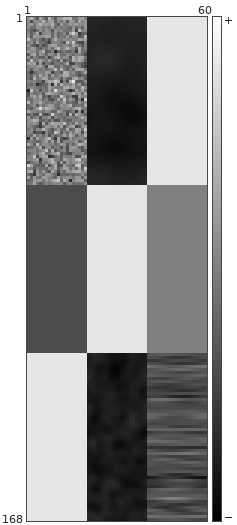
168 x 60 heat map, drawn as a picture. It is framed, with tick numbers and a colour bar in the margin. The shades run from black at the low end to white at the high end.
It is made of 3 by 3 panels. Panel 1,1: middling, fine-grained, strong in contrast. Panel 1,2: very low, smooth, faint in contrast. Panel 1,3: very high, flat. Panel 2,1: low, flat. Panel 2,2: very high, flat. Panel 2,3: middling, flat. Panel 3,1: very high, flat. Panel 3,2: very low, blotchy, faint in contrast. Panel 3,3: low, streaked across.
